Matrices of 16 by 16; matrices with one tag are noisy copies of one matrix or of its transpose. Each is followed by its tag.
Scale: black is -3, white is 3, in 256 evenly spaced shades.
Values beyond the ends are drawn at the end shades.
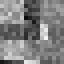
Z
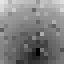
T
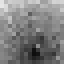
T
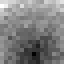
T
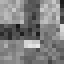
Z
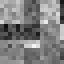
Z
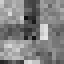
Z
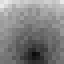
T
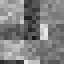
Z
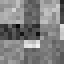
Z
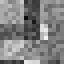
Z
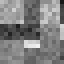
Z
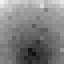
T
